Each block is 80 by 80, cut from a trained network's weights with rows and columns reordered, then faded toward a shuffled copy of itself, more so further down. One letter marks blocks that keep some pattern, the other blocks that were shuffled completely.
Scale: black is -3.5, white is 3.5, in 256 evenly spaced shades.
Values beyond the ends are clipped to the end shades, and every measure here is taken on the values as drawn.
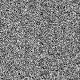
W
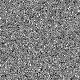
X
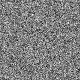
X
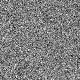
X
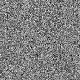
W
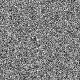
W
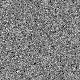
X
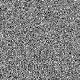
W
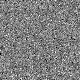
X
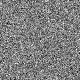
X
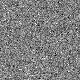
X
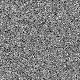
X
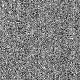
W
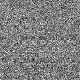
W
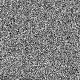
X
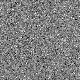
X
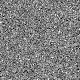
X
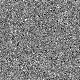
X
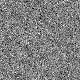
X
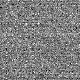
W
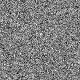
X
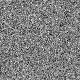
X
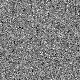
X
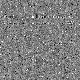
W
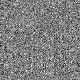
W
